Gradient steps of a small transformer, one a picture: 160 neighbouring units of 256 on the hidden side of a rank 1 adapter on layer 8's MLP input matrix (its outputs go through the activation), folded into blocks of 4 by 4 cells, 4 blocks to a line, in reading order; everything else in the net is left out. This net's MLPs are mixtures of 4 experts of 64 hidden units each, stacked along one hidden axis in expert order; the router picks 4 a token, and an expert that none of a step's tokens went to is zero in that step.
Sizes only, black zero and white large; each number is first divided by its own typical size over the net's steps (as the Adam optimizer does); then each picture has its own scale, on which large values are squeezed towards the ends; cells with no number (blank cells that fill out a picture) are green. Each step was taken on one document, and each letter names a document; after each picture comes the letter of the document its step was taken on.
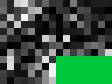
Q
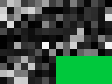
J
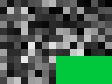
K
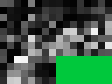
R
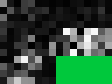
R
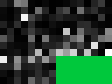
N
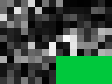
K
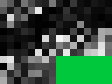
Q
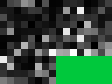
N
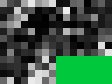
Q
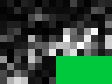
R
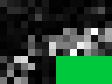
R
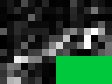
R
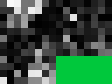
Q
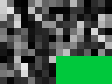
J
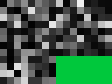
J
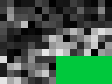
K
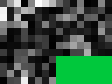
J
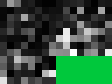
N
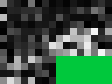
R
